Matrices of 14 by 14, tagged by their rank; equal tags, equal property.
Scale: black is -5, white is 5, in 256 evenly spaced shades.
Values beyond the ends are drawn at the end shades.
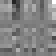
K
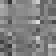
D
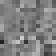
D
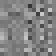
D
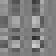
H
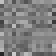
K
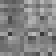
D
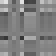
H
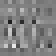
K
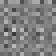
K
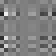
H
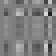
H
